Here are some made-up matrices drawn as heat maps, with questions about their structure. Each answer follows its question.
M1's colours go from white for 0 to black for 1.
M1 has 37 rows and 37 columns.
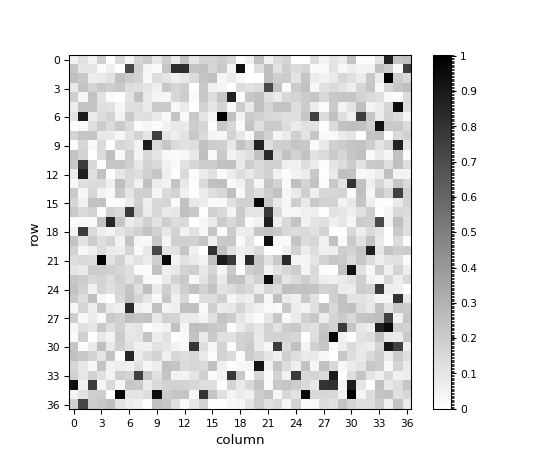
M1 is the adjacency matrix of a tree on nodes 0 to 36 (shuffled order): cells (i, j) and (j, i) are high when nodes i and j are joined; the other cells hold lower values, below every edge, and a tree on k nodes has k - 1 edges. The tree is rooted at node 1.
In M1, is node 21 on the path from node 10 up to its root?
yes
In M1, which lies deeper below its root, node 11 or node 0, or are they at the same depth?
node 0
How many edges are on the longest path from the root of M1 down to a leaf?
12
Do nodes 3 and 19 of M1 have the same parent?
yes
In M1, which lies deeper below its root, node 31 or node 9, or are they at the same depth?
node 9
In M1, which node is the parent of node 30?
34
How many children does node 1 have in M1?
5
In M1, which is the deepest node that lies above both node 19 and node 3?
21
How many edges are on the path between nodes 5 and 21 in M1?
7
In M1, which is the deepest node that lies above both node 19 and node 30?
21
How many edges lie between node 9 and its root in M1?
10
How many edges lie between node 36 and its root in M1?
1
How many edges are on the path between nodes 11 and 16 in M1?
3
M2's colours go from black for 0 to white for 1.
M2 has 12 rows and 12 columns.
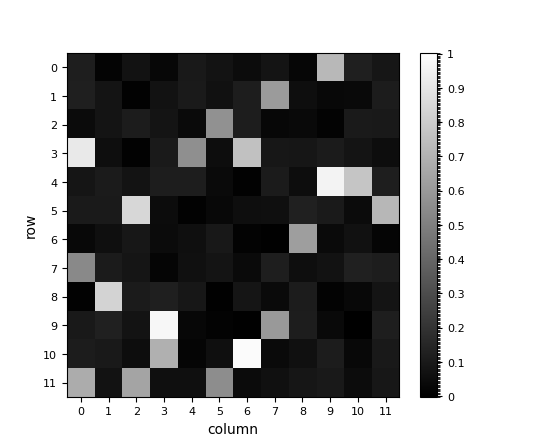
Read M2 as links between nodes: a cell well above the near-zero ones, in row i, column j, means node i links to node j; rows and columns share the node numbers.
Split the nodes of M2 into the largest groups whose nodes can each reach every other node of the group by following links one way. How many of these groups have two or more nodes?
2
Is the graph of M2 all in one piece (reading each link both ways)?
yes
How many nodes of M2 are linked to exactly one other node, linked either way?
0
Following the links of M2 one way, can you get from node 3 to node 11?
no
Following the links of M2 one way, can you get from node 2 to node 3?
yes
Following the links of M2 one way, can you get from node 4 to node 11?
no
